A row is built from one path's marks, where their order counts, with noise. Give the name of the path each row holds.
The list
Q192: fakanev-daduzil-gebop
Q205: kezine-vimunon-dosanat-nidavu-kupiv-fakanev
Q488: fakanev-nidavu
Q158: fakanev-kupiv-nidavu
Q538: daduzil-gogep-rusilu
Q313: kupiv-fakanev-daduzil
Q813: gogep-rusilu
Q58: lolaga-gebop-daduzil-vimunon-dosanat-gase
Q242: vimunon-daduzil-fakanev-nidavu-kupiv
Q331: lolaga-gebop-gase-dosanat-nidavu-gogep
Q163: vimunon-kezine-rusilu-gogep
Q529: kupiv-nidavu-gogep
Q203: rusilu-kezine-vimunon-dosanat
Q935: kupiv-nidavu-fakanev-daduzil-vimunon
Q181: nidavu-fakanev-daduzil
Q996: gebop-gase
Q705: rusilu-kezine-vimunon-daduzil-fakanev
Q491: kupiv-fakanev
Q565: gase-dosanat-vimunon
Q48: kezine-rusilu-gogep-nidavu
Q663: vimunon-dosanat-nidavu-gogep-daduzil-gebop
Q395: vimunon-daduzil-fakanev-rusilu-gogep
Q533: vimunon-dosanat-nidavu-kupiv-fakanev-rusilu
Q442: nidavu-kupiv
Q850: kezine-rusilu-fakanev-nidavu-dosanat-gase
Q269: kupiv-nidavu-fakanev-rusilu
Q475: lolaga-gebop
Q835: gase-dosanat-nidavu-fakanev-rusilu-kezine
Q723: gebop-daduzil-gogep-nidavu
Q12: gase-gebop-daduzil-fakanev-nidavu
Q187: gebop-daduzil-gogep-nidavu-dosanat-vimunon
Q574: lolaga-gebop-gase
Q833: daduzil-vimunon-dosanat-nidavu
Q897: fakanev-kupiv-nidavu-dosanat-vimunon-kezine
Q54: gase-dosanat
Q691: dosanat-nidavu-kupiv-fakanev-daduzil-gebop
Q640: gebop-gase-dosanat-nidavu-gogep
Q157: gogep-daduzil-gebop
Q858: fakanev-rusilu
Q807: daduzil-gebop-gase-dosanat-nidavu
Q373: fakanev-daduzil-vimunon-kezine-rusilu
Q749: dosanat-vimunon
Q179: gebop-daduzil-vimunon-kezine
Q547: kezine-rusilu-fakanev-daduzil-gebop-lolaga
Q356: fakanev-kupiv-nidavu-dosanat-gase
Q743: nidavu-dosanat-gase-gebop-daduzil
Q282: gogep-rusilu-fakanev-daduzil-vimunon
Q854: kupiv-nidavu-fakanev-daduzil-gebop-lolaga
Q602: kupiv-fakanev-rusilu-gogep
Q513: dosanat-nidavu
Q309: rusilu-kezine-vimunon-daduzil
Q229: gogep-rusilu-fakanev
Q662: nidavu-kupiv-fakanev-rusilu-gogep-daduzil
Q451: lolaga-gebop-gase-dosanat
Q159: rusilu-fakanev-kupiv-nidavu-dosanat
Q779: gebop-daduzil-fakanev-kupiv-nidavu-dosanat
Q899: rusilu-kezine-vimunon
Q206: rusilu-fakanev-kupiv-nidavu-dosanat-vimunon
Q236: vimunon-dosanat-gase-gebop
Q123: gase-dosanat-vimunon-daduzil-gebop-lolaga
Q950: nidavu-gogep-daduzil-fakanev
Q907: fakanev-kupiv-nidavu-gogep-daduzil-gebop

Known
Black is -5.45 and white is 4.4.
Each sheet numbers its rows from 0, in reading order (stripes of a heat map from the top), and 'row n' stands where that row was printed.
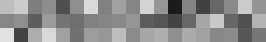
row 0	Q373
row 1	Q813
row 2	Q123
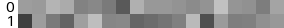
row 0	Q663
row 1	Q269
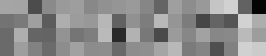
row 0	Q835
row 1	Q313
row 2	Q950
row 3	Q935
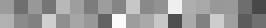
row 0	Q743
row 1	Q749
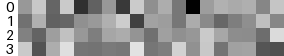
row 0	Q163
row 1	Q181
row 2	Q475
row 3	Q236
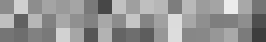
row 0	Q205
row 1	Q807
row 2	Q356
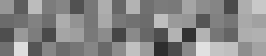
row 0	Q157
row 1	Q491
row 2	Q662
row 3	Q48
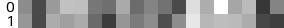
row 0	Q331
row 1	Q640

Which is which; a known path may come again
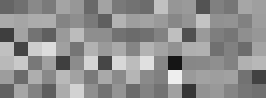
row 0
Q491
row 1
Q663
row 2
Q269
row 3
Q58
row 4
Q309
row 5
Q743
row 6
Q159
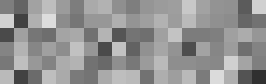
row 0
Q475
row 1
Q123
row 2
Q158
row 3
Q533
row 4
Q897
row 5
Q54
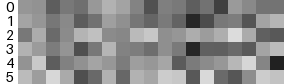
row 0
Q858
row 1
Q282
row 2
Q513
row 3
Q395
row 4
Q850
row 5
Q179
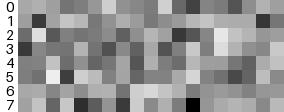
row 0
Q547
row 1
Q451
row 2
Q48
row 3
Q529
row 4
Q723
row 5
Q779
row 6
Q833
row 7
Q163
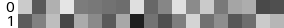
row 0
Q236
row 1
Q907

